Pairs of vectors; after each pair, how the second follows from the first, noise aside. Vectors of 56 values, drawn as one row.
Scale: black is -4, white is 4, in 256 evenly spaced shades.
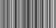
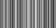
negated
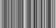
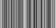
copied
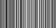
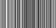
negated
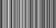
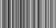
negated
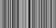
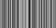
copied
